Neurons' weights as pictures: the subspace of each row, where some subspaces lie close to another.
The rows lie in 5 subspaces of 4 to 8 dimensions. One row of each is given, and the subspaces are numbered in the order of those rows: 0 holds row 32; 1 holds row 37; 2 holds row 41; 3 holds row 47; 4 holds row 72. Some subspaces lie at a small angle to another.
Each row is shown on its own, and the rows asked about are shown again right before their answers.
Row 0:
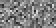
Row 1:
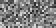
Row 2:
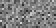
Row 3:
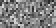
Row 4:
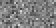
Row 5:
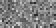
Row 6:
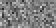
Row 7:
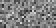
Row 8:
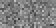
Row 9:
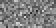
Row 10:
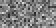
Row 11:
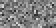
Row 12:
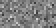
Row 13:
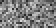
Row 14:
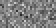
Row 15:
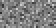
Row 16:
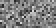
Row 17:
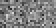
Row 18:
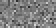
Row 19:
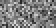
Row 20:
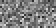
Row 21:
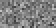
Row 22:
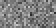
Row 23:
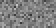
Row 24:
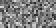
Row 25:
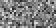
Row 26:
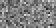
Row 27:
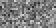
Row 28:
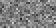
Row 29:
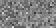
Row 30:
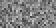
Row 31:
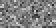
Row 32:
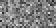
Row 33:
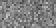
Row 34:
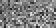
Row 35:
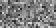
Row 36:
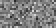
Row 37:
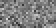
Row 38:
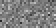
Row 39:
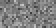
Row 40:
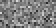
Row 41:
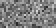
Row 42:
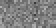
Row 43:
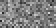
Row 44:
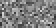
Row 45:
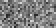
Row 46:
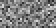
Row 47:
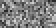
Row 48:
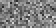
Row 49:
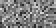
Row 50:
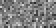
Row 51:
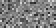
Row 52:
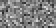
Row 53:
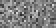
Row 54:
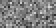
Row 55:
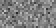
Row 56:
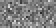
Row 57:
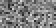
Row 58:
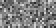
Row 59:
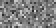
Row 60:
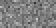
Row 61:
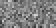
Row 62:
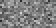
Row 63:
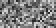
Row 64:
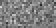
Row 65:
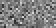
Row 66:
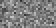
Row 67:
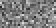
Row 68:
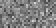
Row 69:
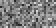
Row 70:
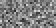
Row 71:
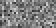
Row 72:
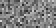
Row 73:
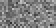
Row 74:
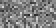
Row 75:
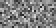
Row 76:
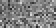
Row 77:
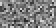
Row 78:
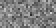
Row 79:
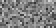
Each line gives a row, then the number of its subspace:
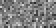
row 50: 0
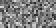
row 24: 4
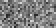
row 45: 2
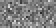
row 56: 1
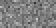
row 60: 4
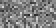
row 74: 4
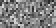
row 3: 3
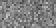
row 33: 2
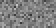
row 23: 3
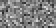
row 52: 4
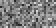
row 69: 0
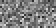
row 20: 3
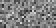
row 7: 0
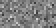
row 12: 1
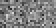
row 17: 2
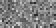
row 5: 0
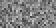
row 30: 0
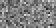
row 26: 4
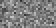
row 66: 2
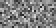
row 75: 3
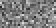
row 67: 3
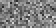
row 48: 1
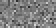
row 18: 2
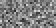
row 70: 3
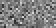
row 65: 1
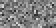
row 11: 1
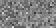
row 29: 1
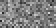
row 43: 0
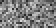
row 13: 3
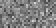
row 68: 4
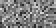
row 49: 2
